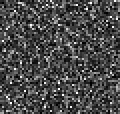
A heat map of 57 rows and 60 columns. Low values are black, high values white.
There is no seam. On average the colour sits 30% of the way up the scale. Neither half mirrors the other. There are no regular stripes. Most values sit low, with a long tail of high ones. The texture is fine-grained noise.
